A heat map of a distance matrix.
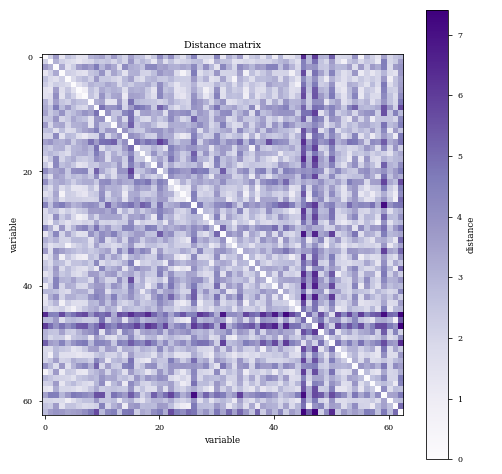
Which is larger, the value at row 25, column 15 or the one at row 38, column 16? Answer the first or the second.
the first
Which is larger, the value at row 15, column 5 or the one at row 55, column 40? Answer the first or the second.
the first
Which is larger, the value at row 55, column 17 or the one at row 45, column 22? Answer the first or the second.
the second
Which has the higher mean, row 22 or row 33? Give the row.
22
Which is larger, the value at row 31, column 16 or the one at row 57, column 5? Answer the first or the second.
the first
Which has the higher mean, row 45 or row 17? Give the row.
45
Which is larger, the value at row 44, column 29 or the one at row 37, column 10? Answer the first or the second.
the second
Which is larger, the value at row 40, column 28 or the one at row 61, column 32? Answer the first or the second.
the first
